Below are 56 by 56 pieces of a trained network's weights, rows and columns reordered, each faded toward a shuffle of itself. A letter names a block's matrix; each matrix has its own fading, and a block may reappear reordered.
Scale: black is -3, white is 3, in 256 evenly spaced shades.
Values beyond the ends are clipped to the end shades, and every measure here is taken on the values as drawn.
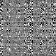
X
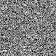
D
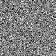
D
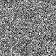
D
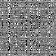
X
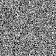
D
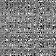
X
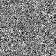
D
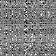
X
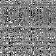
X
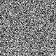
D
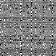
X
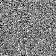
D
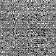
X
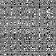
X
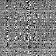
X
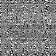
X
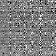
X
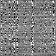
X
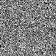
D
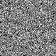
D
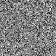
D
